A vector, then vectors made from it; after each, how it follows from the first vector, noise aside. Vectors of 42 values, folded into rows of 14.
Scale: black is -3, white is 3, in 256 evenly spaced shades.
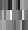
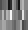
copied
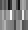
copied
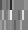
partly zeroed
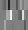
partly zeroed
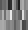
copied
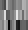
reversed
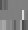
partly zeroed
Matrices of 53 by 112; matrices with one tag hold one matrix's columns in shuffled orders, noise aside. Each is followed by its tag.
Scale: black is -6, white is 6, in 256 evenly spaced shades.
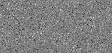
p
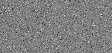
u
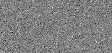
u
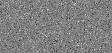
p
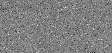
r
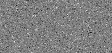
u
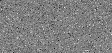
r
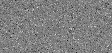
r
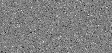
u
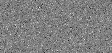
r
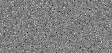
u
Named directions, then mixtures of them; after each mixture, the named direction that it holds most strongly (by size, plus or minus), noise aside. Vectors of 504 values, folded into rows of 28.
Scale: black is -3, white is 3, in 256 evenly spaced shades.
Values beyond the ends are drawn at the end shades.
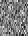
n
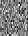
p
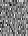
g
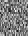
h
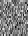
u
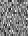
h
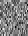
u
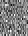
g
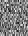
h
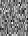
p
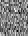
h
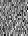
u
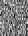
g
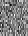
g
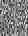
p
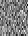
n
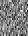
u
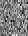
p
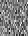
n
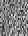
u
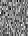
n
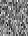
n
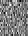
g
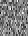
n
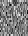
u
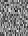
h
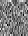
u
